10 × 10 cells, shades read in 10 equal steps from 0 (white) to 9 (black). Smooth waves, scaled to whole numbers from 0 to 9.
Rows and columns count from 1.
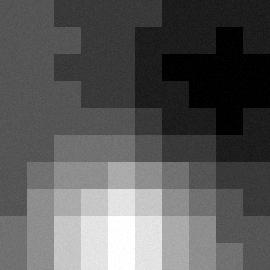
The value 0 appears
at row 9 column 5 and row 10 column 5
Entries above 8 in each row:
0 1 4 3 1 0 0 0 0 0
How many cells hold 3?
4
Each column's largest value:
6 6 7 7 7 8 9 9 9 9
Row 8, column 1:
6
